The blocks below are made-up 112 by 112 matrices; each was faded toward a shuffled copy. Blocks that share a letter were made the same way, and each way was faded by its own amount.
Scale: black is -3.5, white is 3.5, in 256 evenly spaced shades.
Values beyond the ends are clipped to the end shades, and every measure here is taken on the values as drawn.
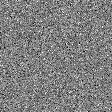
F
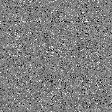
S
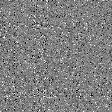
S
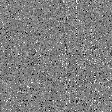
S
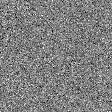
F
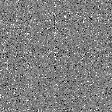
S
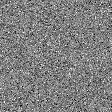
F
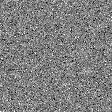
F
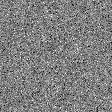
F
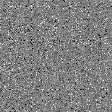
S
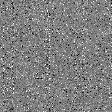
S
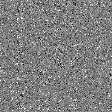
S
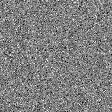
F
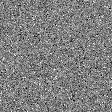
F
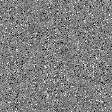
S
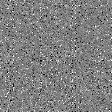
S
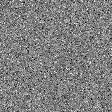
F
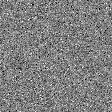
F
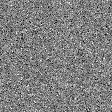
F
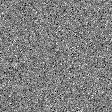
F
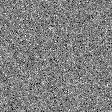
F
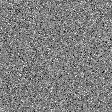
F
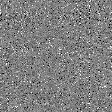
S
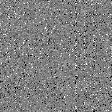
S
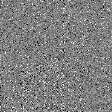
S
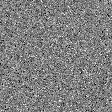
F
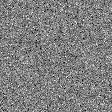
F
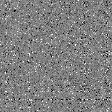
S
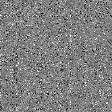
S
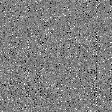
S
